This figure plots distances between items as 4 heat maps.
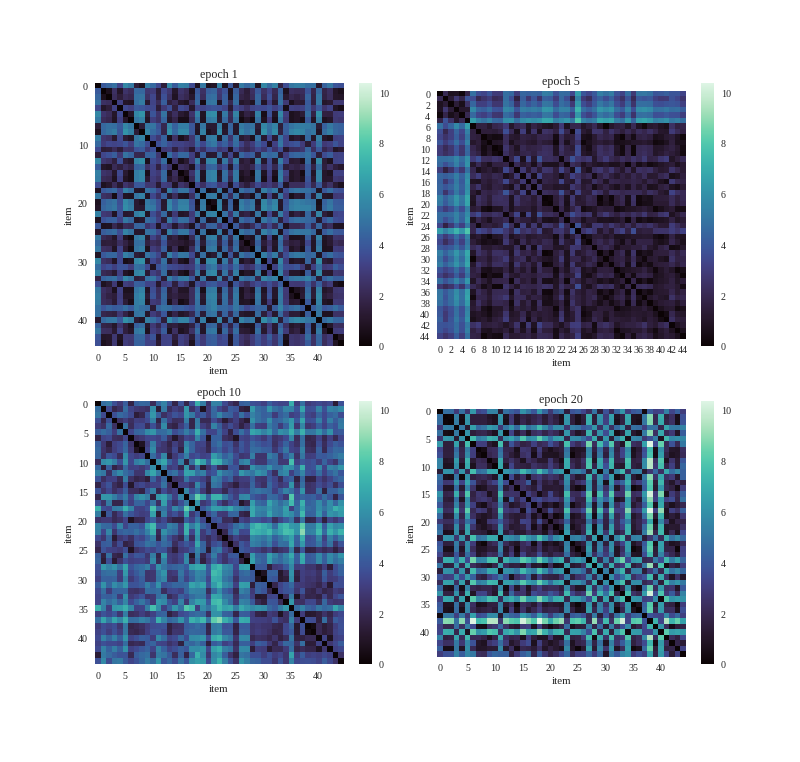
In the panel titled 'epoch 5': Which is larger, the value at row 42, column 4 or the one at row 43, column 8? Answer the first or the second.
the first
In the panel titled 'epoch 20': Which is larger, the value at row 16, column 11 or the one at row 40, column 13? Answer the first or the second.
the second
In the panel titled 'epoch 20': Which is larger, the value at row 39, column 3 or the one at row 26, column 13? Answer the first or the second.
the first
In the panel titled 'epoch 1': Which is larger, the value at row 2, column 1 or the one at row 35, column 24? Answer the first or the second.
the second
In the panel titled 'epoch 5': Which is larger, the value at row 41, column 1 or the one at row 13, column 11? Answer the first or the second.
the first
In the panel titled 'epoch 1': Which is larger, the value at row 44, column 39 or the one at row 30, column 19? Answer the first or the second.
the first
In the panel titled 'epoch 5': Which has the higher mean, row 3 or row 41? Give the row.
3
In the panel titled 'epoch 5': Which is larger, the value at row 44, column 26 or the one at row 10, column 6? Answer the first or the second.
the second
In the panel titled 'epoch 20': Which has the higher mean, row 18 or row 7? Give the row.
18
